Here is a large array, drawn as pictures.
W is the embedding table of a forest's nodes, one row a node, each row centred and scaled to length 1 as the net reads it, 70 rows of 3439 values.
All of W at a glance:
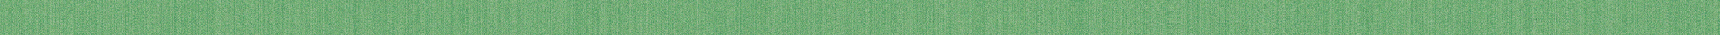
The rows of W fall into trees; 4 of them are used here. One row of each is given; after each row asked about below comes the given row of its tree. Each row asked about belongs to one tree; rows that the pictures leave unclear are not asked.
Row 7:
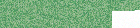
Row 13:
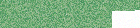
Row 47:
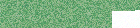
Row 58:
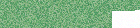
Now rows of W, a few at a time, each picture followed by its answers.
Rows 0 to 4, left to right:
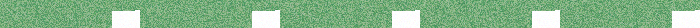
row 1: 13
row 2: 47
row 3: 58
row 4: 47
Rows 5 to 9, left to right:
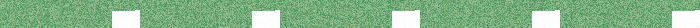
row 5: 58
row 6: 47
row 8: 13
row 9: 7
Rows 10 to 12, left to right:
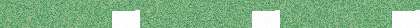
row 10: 58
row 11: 13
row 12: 58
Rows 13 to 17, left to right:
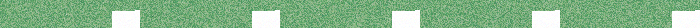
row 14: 7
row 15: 58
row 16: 7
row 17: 13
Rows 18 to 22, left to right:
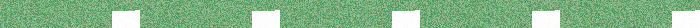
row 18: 7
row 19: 47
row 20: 7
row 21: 7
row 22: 47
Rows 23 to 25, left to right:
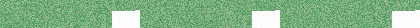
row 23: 47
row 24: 47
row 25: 13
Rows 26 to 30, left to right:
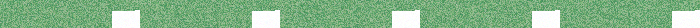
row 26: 7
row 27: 47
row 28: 47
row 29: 58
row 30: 7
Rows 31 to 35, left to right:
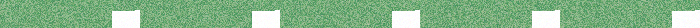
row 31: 58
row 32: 58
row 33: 7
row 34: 47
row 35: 47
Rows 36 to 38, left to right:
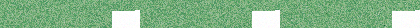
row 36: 58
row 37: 7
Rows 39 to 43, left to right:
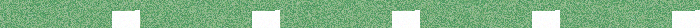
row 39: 7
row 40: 58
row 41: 47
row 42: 58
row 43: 58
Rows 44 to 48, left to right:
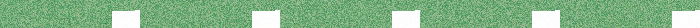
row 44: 7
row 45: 58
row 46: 47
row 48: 47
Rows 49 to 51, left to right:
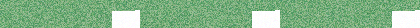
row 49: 47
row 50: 58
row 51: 13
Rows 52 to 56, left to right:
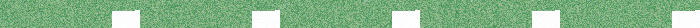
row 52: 13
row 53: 47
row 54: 58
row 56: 13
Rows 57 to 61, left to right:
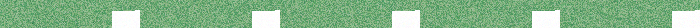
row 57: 47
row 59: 13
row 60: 58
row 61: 7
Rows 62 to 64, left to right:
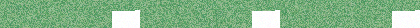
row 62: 58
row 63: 47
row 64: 13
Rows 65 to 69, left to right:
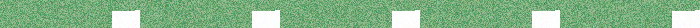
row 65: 7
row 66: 47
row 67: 47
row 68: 47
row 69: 58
